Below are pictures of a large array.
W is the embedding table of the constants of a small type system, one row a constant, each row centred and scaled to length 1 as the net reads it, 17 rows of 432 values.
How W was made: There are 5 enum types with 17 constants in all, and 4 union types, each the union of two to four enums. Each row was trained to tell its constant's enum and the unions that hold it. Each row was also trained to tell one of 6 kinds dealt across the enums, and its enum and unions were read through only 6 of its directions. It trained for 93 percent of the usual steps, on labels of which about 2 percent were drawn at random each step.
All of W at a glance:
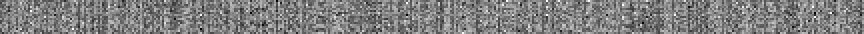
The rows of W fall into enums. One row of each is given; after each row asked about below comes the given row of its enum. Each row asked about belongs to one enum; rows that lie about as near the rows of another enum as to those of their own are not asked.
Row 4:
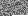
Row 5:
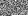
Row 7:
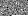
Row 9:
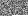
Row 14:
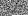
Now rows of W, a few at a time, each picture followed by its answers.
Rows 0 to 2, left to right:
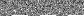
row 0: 4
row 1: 14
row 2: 14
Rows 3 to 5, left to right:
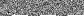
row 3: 5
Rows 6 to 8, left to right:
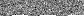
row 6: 4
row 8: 14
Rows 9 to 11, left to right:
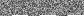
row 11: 5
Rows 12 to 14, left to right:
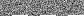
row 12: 4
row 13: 9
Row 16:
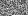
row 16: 4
